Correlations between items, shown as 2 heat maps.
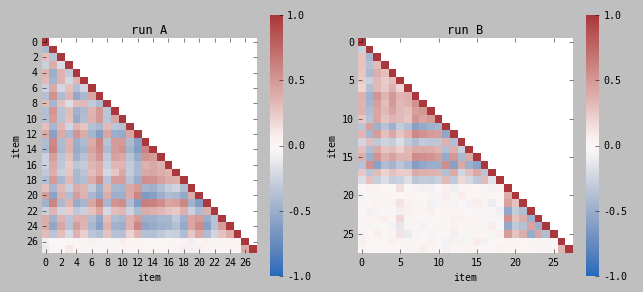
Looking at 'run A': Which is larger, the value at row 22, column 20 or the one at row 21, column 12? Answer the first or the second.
the first
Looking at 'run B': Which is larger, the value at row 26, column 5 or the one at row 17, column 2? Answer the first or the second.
the second
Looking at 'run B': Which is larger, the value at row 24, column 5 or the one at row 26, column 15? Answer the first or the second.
the second
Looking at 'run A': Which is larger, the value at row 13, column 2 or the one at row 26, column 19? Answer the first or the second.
the second
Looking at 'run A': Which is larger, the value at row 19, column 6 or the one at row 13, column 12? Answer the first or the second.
the first
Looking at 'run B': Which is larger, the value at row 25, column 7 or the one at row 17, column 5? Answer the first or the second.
the second
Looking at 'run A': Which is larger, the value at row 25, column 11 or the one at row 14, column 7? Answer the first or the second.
the second
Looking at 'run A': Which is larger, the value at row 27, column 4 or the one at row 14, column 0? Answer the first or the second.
the first
